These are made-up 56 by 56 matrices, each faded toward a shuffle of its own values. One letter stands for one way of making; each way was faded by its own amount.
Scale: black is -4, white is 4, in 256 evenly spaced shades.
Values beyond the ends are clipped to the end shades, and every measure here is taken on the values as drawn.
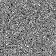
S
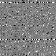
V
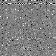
V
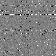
V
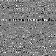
V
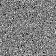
S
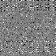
V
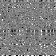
V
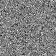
S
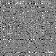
V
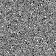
S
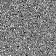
S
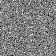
S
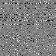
V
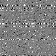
V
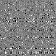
V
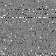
V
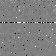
V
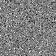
S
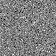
S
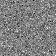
S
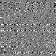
V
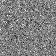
S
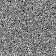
S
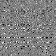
V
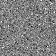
S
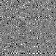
V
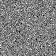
S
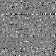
V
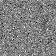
S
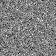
S
